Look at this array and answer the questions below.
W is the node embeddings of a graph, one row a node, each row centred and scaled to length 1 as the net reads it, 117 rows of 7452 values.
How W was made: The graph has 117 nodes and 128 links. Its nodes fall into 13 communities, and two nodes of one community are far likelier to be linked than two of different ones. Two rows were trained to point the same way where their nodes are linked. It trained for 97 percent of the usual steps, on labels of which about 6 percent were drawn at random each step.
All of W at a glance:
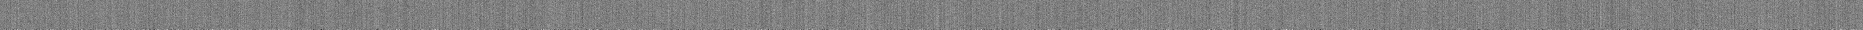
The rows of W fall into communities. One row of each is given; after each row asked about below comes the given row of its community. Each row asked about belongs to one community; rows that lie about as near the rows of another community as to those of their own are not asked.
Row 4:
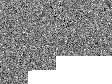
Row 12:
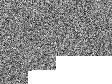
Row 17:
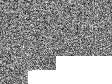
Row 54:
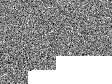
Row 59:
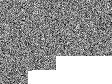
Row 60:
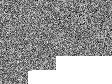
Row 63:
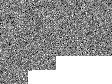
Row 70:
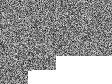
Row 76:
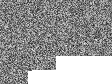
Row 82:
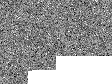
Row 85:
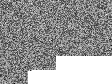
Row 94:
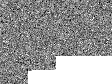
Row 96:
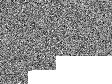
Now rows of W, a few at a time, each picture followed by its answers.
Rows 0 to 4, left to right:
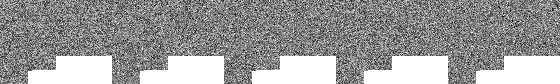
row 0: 4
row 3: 17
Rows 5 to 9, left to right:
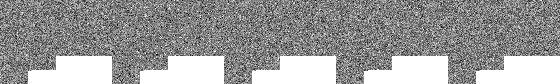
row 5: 94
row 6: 63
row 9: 54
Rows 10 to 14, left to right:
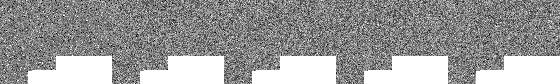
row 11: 96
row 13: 82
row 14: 60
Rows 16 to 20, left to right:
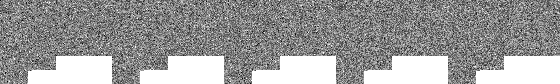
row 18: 70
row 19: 85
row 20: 63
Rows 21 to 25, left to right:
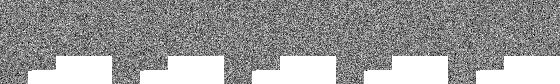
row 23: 85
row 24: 85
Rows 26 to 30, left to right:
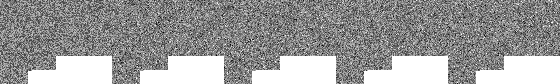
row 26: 63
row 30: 76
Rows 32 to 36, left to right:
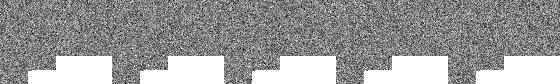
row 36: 82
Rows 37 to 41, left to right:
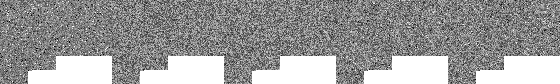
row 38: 60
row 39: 4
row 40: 82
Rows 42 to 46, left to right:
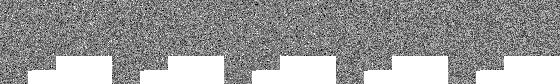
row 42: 59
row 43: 17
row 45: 76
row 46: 70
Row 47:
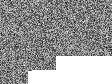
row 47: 94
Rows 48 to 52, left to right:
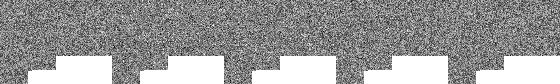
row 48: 82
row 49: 4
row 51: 59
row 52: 82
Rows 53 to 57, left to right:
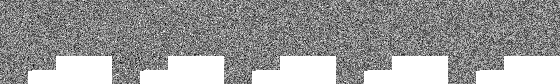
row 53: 60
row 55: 85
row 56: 17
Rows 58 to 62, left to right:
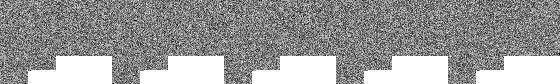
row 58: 94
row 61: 94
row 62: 96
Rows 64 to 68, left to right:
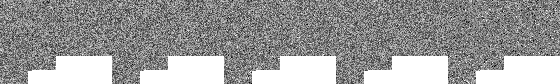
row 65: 12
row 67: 94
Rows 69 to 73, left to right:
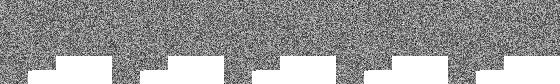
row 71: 17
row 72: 60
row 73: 76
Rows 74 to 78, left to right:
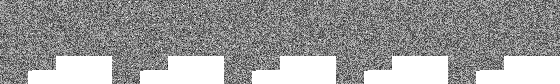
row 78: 94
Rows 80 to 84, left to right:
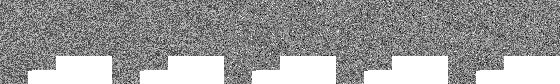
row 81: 85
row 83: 82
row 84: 96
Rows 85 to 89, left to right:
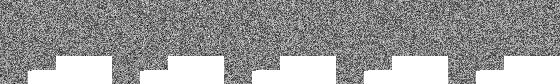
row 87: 4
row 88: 60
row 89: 85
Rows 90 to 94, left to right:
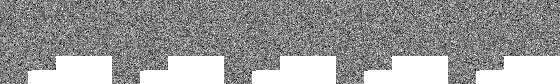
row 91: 70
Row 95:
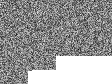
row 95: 59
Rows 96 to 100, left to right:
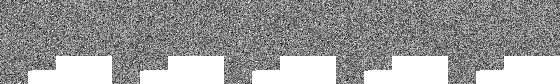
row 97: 63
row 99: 12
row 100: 4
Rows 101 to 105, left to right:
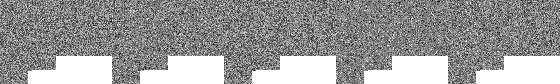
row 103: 63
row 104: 12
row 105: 59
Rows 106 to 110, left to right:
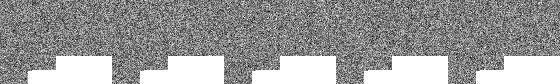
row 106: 60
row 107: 4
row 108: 17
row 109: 60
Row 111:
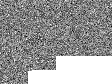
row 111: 4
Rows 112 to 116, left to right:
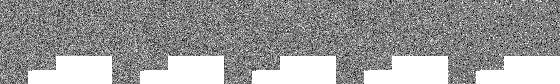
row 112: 82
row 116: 12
